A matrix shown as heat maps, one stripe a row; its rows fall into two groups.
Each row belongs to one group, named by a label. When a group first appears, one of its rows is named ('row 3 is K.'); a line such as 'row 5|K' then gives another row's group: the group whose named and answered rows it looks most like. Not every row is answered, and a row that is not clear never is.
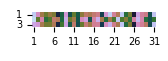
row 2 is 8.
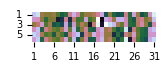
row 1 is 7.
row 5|7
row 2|8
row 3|8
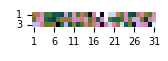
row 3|8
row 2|7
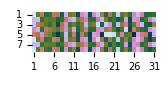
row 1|8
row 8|8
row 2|7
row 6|8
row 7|7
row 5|8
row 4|7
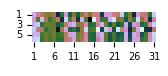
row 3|7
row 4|8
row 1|8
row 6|7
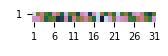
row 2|8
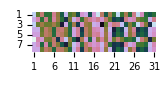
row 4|7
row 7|7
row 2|7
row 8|7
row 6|8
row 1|8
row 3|8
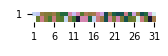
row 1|7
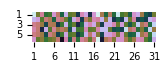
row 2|7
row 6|8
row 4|7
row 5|8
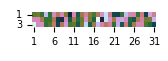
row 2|8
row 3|8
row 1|7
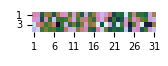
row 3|8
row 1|7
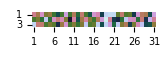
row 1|8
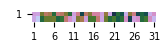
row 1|7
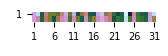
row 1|7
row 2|7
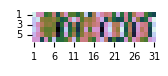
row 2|7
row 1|8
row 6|7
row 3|8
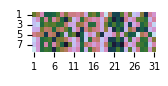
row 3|7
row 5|8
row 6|7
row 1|7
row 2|7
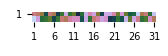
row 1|8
